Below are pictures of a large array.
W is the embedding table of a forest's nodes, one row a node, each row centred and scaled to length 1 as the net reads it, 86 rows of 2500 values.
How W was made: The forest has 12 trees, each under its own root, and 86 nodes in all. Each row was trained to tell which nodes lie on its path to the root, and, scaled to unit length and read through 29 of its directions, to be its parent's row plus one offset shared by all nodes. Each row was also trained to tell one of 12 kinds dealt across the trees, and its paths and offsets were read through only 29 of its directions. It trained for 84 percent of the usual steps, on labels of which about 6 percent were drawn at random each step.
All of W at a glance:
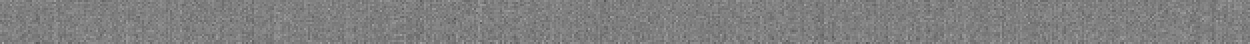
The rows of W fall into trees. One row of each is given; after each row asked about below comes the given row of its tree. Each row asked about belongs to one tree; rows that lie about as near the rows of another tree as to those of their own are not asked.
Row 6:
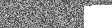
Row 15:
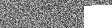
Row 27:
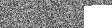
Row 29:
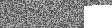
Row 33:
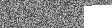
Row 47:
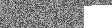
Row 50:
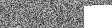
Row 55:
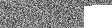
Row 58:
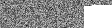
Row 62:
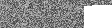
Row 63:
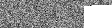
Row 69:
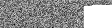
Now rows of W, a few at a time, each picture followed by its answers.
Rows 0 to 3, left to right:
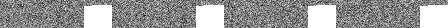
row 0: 55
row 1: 55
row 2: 55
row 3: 50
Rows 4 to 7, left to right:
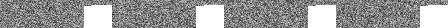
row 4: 33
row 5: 15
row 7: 58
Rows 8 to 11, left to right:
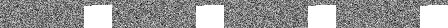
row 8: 50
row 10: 55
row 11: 55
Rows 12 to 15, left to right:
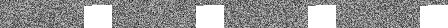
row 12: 6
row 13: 63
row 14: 33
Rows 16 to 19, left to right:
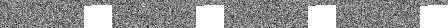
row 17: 58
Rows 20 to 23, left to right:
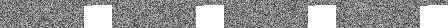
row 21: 15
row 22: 63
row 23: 55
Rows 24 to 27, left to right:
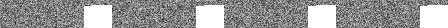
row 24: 58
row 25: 50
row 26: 6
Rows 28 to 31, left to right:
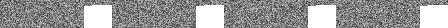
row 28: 27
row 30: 50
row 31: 63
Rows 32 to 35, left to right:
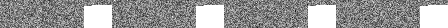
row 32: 69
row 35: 29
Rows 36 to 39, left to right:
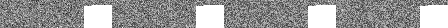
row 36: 63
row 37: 63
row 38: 27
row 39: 47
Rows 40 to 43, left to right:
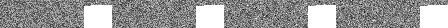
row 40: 27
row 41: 33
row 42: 69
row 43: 58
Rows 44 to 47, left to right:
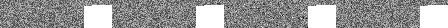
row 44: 6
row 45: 62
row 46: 69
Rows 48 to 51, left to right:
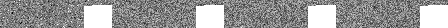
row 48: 69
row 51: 29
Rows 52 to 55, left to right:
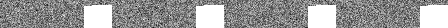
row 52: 50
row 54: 58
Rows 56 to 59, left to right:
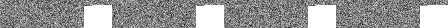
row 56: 58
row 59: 63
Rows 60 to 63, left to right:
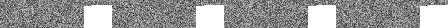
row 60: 63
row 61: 55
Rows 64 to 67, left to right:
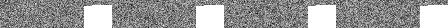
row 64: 58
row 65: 50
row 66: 69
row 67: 55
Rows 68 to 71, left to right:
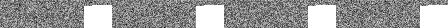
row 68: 27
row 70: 27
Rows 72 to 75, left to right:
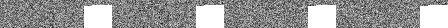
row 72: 6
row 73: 69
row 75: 69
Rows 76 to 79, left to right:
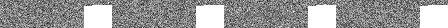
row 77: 63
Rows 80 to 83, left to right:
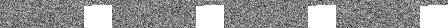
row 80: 6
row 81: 58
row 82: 29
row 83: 69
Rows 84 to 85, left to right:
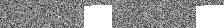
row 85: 47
